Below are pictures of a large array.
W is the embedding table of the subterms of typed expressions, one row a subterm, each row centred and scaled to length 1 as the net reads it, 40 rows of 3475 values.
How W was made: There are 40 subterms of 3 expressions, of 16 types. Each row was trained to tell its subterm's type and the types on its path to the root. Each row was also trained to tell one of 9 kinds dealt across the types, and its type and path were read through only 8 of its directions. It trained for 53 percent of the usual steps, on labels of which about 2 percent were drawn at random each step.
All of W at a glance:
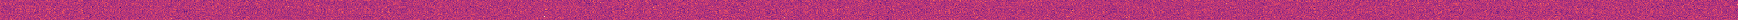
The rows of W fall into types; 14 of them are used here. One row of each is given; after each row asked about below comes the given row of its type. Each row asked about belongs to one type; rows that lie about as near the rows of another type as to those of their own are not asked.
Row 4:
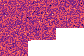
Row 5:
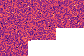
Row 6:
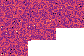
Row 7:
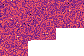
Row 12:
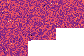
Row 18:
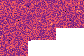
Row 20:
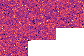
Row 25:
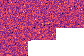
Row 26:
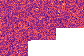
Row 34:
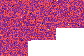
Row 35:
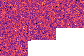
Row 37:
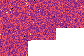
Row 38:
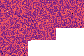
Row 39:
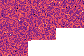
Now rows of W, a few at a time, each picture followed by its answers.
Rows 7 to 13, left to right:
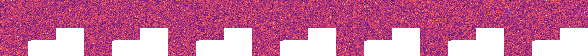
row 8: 7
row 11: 39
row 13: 34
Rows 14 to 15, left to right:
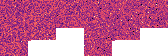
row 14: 4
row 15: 39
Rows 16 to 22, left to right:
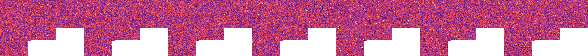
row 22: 25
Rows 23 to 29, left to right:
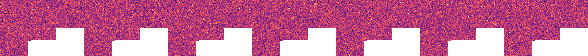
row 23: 18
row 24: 38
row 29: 35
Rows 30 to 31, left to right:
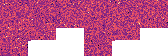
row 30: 20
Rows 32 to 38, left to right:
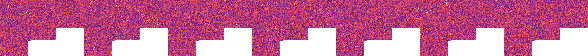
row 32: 4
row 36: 26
